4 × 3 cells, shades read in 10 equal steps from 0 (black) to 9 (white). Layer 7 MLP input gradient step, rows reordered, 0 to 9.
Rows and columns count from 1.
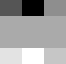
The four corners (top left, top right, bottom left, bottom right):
3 5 8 7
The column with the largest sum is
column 3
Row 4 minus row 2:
2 3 1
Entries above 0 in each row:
2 3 3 3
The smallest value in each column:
3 0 5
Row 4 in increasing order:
7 8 9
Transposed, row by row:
3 6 6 8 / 0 6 6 9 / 5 6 6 7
